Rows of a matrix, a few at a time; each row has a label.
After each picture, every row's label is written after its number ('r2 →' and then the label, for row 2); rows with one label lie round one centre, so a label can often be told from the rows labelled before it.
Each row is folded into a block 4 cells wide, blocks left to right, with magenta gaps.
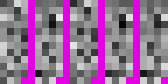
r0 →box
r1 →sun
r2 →box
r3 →sun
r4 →sun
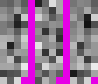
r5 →sun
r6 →box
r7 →sun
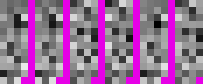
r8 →sun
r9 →sun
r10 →box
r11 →box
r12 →sun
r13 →box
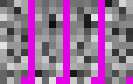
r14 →box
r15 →sun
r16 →sun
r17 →box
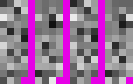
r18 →box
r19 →sun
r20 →box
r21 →sun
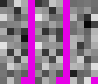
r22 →box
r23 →box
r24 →sun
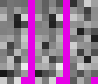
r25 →sun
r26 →sun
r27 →box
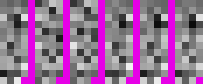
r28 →sun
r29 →box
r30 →box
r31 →sun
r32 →sun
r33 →sun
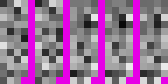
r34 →box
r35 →box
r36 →sun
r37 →sun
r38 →sun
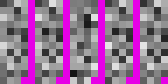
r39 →box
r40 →box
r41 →sun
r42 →box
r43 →box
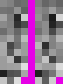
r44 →sun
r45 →sun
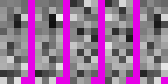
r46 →sun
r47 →sun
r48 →box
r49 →box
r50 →sun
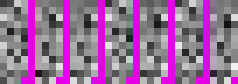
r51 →box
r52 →sun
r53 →sun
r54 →box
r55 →sun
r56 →box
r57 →sun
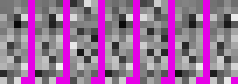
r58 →sun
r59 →sun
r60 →box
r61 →sun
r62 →box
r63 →sun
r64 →sun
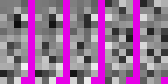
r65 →sun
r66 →sun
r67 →sun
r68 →box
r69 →box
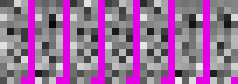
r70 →box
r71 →sun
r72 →box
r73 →box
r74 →box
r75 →sun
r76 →sun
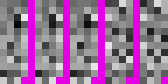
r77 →sun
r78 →sun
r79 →sun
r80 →box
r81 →box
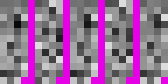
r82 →sun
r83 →box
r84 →sun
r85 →box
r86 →sun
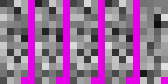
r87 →box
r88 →box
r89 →box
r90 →box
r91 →sun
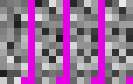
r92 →sun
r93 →box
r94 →box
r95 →box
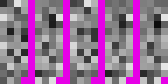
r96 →box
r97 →sun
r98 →box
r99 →sun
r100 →sun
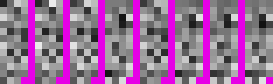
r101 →box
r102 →box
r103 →box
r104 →sun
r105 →box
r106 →sun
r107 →sun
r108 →sun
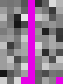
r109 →sun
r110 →box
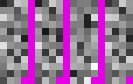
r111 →box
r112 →box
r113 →sun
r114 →box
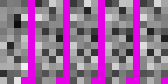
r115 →sun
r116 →box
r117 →box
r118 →box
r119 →box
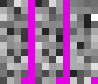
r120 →box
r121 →box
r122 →sun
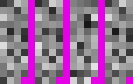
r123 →box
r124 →box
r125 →sun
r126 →box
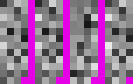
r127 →box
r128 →box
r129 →sun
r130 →box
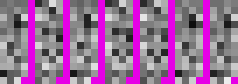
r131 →sun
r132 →box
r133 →sun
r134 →box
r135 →box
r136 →sun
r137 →sun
